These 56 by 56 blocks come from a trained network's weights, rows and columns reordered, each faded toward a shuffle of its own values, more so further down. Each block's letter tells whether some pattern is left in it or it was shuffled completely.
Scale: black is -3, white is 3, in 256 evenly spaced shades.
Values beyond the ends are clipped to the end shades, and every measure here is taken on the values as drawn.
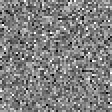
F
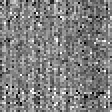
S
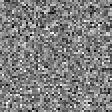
S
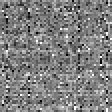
S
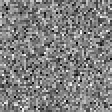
F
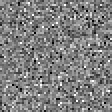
F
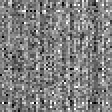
S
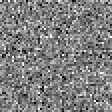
F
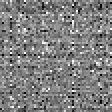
S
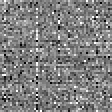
S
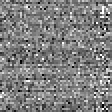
S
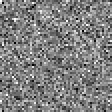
F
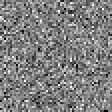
S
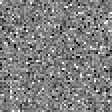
F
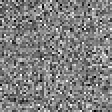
S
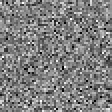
S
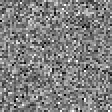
F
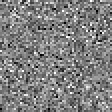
F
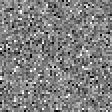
F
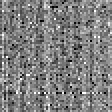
S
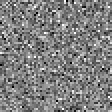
F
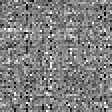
S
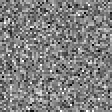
F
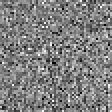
S
